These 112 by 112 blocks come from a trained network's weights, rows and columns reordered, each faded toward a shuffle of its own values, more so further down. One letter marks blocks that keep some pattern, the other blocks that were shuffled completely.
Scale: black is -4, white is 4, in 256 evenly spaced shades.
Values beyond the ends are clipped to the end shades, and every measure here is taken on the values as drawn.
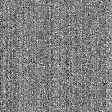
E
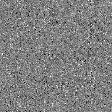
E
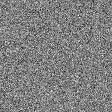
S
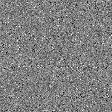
E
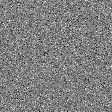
S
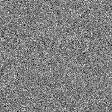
E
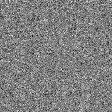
E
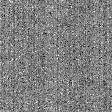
E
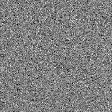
E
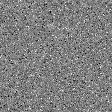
S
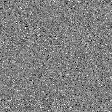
E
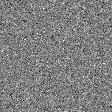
S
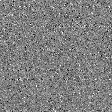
E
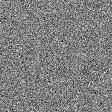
S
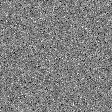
S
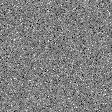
S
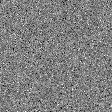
S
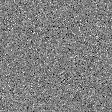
S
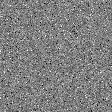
S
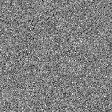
E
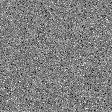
S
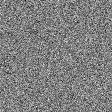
S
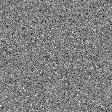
S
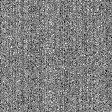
E
